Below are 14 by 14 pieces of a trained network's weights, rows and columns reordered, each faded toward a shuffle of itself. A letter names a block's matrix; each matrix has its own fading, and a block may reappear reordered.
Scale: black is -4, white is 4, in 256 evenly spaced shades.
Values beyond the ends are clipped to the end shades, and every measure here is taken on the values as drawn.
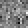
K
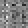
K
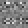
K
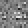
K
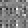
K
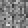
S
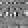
K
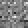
K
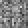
S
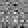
K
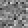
K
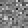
K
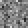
S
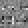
K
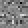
K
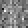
S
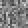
S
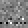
K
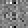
K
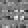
K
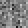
S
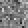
S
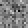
S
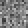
S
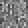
S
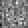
S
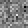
K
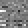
K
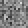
S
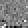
K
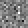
K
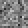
S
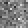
S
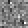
S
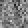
S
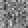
S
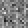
S
